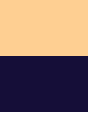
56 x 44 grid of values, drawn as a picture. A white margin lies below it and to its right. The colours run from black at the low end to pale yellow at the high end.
The table splits into 2 rows of 1 panel. Panel 1,1: very high, flat. Panel 2,1: very low, flat.
